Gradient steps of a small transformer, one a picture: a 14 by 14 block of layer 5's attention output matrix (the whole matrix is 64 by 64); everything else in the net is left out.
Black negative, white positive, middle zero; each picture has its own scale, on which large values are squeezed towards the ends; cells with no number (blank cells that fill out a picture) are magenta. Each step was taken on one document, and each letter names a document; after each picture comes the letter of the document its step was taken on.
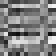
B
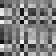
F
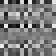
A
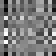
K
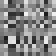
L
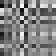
F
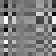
K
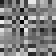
F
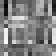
K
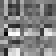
B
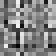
L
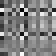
F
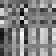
F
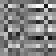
B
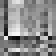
B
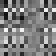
K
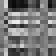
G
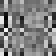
K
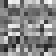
B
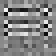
B
